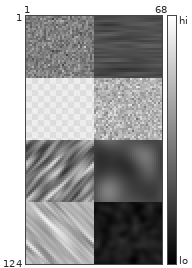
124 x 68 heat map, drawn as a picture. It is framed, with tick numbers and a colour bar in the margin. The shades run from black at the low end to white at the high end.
The table splits into 4 rows of 2 panels. Panel 1,1: middling, fine-grained. Panel 1,2: low, streaked across, faint in contrast. Panel 2,1: very high, checkered, faint in contrast. Panel 2,2: high, fine-grained. Panel 3,1: middling, slanting up to the right, strong in contrast. Panel 3,2: low, smooth. Panel 4,1: high, slanting down to the right. Panel 4,2: very low, blotchy, faint in contrast.
